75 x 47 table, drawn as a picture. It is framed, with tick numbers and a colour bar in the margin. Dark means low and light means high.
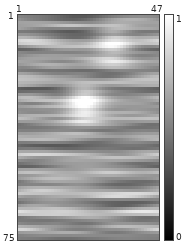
Bumps: two. Grain: streaks across. Stripes: horizontal, repeating 12 times. Ninth with the highest average: centre.
